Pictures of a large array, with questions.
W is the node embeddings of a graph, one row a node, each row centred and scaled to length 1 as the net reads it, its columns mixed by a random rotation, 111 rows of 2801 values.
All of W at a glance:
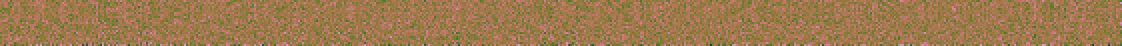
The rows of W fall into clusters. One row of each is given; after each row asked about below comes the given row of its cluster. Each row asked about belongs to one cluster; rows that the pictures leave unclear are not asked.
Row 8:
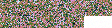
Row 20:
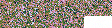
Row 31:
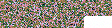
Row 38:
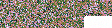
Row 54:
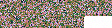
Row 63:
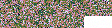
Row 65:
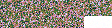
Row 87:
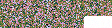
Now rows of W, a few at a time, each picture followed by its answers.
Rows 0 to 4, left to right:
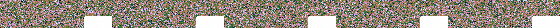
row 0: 54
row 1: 87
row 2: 87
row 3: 87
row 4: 65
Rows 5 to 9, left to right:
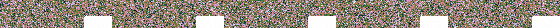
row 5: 38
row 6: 38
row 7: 54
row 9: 38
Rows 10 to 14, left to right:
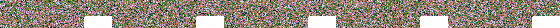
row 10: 54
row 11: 38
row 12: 8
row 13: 38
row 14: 31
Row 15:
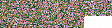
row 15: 8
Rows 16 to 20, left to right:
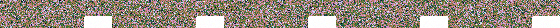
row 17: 8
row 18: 54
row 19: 20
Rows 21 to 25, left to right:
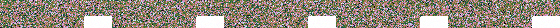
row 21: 8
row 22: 8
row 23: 8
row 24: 87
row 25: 65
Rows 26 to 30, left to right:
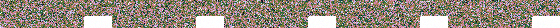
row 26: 31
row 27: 87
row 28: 38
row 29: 8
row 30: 20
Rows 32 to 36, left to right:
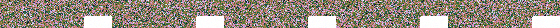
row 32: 20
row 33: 8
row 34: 54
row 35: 31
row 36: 8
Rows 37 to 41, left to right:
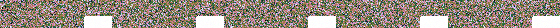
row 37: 54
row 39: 38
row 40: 8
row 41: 8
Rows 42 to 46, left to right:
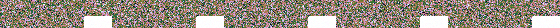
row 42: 38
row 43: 87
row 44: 87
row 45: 38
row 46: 38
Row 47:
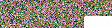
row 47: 54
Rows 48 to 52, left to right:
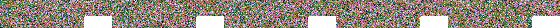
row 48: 8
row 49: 54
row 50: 54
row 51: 31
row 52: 38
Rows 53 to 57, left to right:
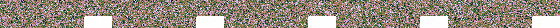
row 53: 54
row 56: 20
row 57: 63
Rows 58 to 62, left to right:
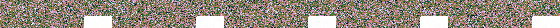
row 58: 20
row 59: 63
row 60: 54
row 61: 54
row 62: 8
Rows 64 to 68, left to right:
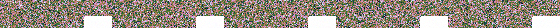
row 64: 38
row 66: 65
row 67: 65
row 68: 63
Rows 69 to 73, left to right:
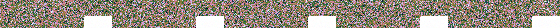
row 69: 20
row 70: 65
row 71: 54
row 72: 8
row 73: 38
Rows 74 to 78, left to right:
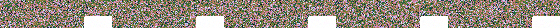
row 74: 54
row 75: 87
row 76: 87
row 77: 65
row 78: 54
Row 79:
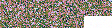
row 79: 20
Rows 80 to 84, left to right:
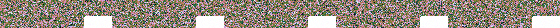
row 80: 31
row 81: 31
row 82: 31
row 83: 63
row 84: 87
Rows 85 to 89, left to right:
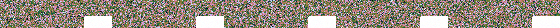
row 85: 63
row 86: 65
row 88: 54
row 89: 54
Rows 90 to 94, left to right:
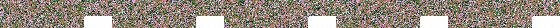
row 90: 38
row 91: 63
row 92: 65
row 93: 63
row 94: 65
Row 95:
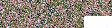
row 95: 38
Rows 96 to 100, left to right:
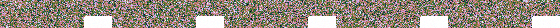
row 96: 38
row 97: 38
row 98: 63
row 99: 63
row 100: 65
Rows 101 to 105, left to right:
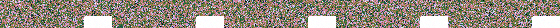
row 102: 87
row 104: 8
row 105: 31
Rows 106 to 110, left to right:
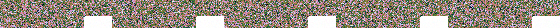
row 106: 31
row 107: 63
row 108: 31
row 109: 87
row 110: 87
